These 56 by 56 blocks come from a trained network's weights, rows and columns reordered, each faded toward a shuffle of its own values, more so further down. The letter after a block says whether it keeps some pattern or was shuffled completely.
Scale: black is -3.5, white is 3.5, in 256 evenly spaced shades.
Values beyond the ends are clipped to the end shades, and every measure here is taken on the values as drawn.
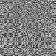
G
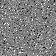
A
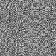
G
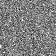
A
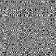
G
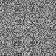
G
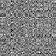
G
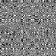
G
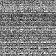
G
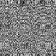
G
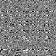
G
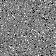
A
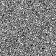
A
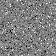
A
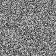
A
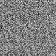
G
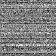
G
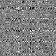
G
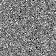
A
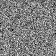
A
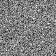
A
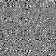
G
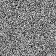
A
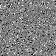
A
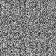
G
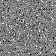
A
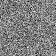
A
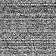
G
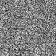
G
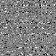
G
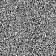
A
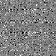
G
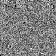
G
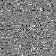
G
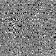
G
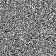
A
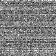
G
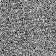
G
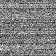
G
